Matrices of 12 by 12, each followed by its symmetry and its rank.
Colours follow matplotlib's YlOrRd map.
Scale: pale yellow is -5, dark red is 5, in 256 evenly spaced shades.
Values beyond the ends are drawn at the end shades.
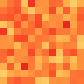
symmetric, full rank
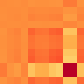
symmetric, rank one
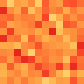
antisymmetric, full rank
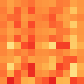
neither, rank two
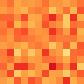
antisymmetric, rank two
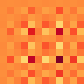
symmetric, rank one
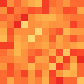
symmetric, full rank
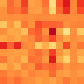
neither, rank two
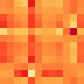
antisymmetric, rank two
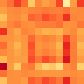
antisymmetric, rank two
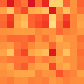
neither, rank two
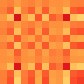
symmetric, rank one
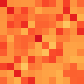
symmetric, full rank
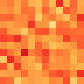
antisymmetric, full rank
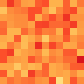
antisymmetric, full rank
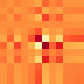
symmetric, rank one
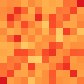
symmetric, full rank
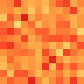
antisymmetric, full rank
